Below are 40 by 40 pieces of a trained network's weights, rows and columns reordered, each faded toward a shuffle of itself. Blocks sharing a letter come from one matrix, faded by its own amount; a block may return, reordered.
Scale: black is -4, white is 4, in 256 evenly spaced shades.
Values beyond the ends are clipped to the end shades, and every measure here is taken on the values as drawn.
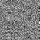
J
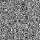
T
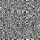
T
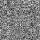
J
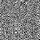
T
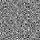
T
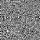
T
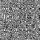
T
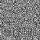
J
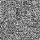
J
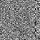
T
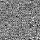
T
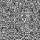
J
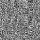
J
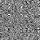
T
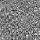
T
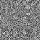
J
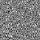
T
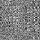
T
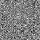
T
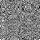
T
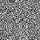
J
